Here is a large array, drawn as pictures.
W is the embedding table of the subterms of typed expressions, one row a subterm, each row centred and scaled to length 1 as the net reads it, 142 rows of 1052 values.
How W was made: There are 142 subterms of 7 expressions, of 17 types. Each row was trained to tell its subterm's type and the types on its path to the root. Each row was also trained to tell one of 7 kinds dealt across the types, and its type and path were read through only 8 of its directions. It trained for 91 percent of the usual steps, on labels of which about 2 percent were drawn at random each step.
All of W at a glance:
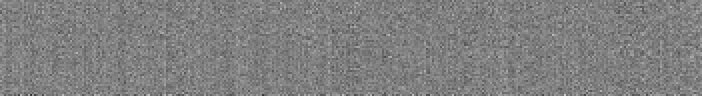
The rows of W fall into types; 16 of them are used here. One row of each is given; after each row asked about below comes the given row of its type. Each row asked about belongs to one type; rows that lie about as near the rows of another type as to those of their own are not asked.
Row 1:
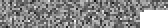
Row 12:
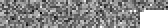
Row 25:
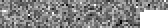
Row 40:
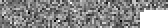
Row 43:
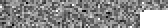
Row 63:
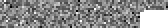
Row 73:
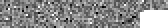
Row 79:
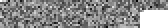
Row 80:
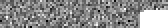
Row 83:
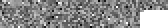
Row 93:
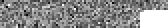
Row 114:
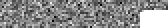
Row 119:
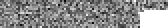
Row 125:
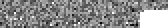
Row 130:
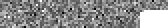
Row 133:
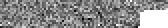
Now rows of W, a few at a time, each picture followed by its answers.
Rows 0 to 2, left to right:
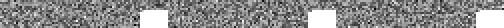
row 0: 79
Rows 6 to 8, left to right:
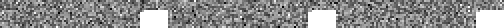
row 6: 73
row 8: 63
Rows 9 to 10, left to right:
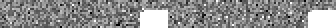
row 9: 125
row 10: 130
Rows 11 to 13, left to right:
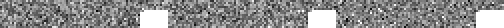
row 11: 25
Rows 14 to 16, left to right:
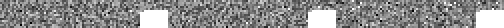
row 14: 12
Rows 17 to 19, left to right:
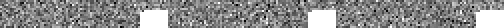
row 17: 25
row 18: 1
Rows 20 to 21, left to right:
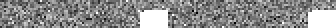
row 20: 119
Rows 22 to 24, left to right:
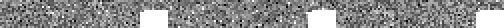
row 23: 119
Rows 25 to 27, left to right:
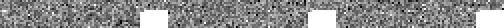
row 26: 12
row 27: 79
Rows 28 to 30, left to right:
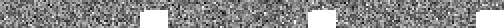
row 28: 25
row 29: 119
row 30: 133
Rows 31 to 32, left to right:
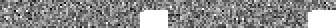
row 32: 93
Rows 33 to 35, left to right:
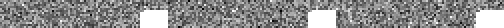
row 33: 133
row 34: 130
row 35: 1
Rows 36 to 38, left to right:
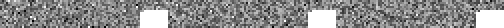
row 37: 25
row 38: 43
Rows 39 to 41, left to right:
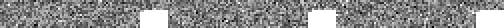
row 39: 93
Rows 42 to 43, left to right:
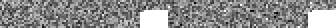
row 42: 83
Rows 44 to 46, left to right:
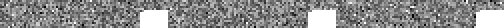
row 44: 114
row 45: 125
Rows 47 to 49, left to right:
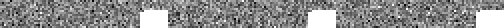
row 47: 43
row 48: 83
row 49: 25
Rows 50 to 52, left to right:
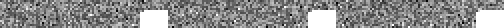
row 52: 130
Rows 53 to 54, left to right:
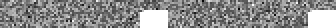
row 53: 114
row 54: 12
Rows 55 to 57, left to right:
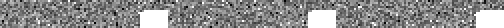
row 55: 12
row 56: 83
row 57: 83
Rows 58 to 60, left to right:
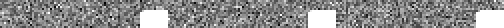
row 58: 73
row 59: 12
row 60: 93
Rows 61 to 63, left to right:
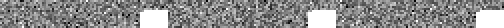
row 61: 43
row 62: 93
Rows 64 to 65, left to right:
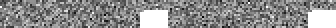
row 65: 43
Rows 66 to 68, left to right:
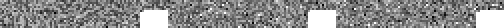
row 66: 1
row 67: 83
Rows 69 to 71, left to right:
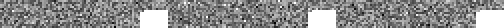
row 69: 125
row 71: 133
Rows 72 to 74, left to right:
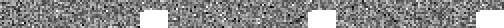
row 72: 43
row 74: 133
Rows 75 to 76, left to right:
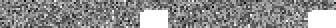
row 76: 79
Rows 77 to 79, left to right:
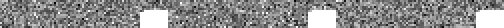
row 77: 1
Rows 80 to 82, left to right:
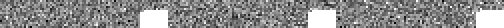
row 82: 63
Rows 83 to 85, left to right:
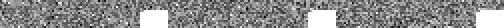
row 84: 130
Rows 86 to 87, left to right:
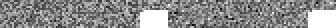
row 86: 130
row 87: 125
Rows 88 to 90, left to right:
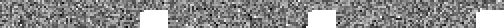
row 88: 93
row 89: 133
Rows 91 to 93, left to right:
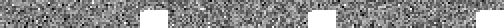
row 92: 130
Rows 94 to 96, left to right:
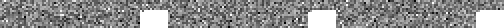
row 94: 43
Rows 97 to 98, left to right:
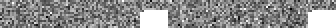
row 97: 43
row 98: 25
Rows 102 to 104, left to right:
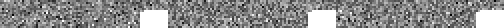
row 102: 83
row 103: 12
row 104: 114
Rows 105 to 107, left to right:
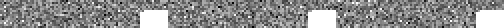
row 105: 43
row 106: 83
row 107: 79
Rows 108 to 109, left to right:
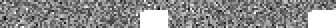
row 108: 63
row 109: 133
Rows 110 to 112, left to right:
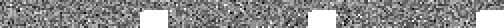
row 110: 114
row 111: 25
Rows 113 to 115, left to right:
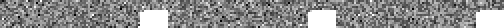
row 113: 93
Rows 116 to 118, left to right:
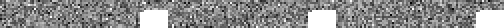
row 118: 133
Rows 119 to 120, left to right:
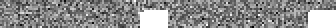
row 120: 12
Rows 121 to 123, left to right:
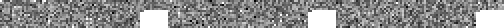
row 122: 1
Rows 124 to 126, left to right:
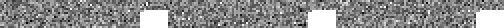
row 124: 63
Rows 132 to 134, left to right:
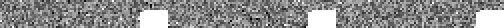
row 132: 130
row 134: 133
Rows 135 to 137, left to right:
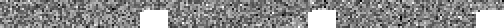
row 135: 79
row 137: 25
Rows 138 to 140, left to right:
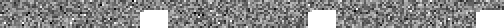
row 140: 12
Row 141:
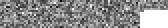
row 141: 1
